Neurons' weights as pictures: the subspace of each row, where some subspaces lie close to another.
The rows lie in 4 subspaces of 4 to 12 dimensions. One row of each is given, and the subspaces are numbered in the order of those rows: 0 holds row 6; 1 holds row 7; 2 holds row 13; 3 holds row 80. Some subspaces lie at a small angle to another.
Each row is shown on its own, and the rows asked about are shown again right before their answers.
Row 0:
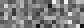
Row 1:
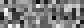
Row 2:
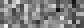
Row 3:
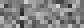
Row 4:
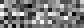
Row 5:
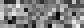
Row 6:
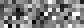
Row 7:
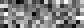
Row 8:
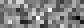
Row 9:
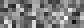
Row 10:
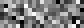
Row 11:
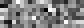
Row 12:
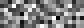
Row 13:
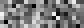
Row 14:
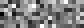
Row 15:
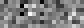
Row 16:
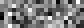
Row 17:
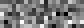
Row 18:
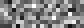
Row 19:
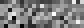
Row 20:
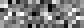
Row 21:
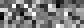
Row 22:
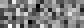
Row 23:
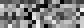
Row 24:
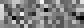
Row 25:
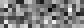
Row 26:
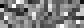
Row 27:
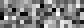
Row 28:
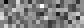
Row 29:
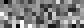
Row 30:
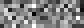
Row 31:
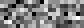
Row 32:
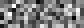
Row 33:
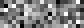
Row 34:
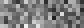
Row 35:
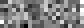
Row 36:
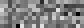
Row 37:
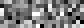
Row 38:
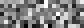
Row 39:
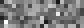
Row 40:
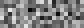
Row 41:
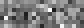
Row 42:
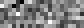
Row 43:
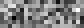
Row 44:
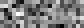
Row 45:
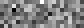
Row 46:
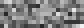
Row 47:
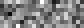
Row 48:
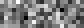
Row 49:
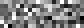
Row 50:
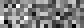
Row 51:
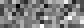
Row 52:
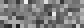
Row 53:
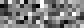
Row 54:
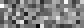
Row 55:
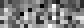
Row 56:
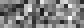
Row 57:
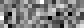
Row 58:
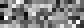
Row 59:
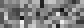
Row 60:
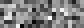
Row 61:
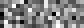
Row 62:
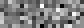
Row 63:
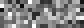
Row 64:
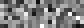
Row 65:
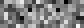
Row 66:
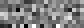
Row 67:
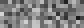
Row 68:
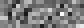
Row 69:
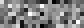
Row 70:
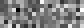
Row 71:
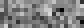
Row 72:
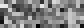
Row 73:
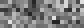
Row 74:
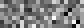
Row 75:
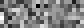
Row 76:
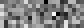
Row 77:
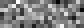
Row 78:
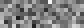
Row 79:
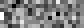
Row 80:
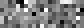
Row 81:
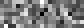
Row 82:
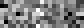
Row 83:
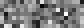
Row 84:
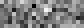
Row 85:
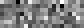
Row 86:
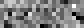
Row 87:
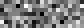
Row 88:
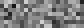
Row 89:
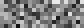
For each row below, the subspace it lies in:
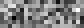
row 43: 0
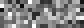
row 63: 3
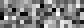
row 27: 0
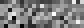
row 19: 0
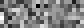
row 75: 2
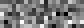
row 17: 2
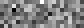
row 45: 0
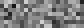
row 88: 3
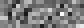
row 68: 0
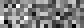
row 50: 3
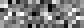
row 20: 3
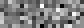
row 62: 0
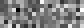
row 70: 3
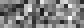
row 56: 0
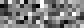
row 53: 0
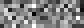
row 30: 3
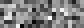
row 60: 3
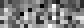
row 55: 0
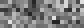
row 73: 3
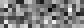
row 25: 3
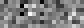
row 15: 0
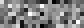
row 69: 0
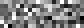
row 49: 3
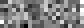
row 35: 3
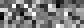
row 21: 3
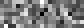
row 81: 0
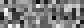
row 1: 2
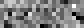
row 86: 0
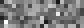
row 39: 3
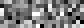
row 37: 3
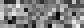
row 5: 0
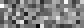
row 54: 3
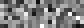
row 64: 3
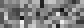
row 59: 0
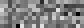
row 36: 3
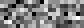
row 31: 3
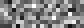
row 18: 3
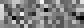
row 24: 0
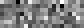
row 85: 0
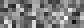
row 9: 0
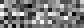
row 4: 0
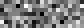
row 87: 0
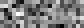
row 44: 2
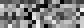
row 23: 3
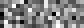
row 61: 2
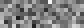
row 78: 0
